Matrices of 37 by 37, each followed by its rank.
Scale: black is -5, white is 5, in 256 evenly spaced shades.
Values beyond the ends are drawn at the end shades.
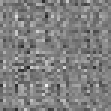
five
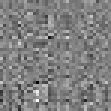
five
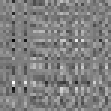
three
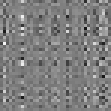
three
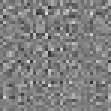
five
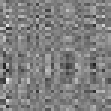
three
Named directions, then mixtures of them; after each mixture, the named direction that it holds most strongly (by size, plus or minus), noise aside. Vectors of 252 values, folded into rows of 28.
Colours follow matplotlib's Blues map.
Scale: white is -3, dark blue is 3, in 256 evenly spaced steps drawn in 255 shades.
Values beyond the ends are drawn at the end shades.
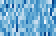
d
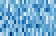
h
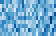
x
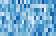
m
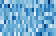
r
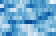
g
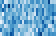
r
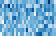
r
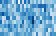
m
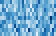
x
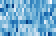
d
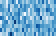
h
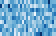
r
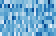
r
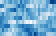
g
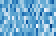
x
